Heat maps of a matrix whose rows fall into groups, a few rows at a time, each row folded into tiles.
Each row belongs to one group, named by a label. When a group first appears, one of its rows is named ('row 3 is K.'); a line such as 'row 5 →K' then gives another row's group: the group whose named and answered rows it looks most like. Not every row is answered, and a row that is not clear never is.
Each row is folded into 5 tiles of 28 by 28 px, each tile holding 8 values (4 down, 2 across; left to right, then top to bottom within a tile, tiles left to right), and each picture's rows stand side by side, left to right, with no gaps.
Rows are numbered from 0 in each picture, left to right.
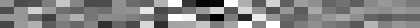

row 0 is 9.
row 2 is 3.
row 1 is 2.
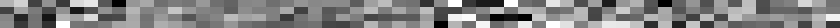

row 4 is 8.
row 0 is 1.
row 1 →9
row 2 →3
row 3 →2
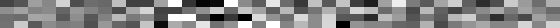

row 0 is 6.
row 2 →6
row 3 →2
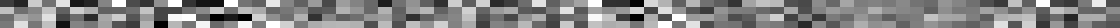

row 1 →2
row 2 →8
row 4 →2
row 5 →9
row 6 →9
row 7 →6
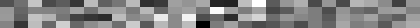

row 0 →2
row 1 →6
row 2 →1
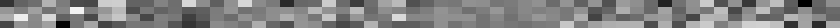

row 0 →6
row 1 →3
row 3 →6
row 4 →8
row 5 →8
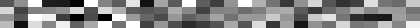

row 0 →2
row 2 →2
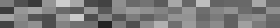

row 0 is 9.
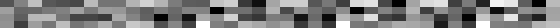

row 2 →1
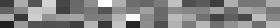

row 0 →3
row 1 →2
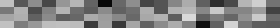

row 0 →8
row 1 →6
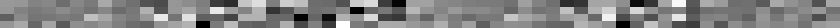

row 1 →6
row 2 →1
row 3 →9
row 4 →6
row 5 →1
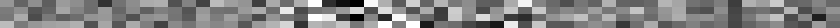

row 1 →1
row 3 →3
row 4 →6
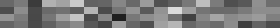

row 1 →9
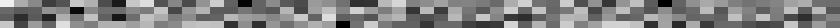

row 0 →1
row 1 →8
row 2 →6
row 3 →3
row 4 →8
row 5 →3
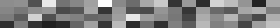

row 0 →3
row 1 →1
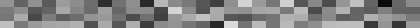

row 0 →8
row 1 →3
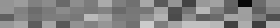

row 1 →8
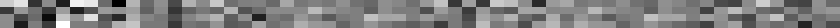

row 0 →1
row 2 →9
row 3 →1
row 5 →9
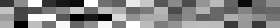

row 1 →8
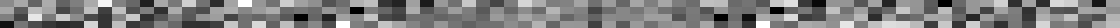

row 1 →3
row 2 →1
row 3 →3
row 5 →1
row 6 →8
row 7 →1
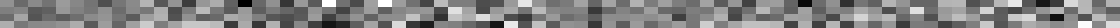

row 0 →8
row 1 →8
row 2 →3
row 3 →3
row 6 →6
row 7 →2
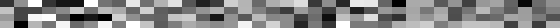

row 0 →2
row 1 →2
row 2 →1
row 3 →8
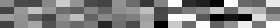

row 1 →2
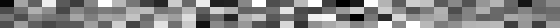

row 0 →3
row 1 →6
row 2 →2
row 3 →8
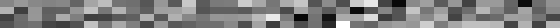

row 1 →3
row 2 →1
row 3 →8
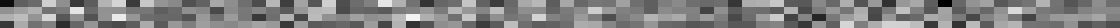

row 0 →6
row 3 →6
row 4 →9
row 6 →8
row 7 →9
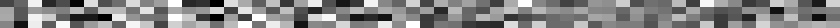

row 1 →2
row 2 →2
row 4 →6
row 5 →1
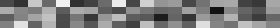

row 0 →6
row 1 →1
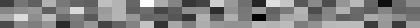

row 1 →1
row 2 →8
